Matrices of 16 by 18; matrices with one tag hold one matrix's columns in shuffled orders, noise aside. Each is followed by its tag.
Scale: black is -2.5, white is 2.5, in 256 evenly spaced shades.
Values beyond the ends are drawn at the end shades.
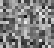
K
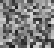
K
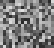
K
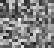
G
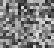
G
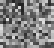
G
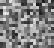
G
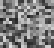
K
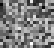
G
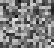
G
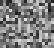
G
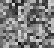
G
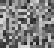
K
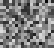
G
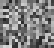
K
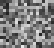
G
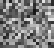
G
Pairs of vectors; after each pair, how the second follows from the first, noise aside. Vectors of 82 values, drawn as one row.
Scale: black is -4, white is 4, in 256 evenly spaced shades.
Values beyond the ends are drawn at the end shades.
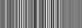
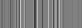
partly zeroed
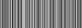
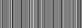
partly zeroed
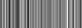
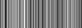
shuffled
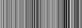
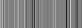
partly zeroed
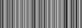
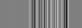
partly zeroed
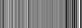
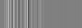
partly zeroed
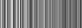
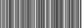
shuffled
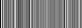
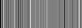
partly zeroed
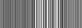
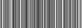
shuffled
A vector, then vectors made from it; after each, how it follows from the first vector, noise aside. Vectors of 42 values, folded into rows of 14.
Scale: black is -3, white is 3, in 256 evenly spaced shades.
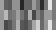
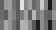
negated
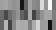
sign-scrambled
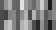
negated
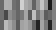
negated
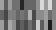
sign-scrambled
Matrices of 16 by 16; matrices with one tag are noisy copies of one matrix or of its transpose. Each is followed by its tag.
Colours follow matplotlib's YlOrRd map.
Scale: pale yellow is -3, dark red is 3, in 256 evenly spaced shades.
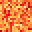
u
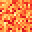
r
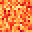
u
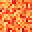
r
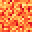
r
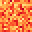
r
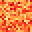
u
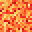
r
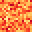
u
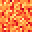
r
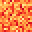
r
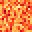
u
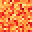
r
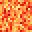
u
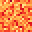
r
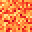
r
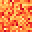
r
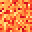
r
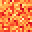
r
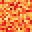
u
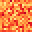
r
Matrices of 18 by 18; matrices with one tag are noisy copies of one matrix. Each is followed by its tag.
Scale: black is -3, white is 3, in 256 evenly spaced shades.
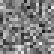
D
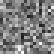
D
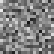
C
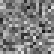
D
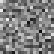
C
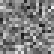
D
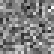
D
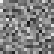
C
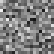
C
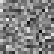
C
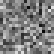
D
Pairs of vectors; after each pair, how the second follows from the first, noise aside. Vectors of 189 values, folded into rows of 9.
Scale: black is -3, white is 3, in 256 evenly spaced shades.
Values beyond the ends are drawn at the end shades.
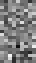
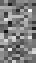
shuffled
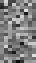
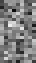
shuffled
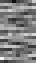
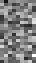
shuffled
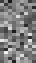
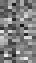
shuffled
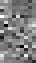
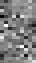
negated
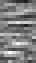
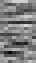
negated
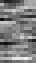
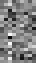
shuffled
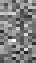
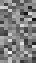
shuffled
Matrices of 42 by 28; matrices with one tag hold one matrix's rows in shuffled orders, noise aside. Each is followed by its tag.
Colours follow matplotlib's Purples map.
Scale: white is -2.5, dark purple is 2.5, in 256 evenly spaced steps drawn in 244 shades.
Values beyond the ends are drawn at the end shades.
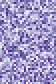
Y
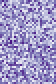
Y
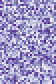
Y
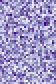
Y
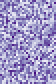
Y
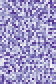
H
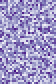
Y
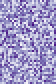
Y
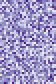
H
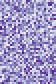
H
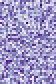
Y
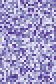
Y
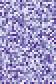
Y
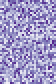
H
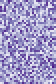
H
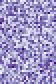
Y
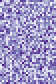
H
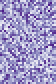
H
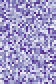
H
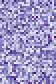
Y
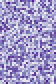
Y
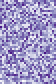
Y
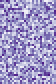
Y
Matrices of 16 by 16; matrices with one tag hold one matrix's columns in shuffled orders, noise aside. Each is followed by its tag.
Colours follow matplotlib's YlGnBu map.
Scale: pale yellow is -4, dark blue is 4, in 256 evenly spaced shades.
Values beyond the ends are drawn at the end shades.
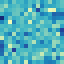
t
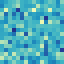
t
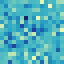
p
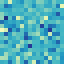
p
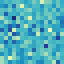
p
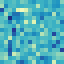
t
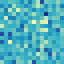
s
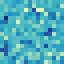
t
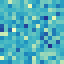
p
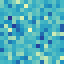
p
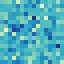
p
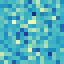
s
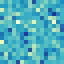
s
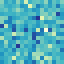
p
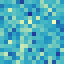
s
